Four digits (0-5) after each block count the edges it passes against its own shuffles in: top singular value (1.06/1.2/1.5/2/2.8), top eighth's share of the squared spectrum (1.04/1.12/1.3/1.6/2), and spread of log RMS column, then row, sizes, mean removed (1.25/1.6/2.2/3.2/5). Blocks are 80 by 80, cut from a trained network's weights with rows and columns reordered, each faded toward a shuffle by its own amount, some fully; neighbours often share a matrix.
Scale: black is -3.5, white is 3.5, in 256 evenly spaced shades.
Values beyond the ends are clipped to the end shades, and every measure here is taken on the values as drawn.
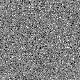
2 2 0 0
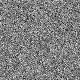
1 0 0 0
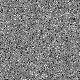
0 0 0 0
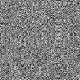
4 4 2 1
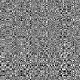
4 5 3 3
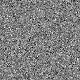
2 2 0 1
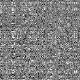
3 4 3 2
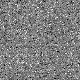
2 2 1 0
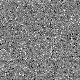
1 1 0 0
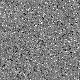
0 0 0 0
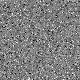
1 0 0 0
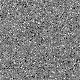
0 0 0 0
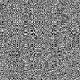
4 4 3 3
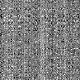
3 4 2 3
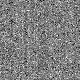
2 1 0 1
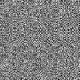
4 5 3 2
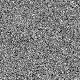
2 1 0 0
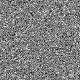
2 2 1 0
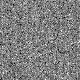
1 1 0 0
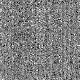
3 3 1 2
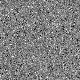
0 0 0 0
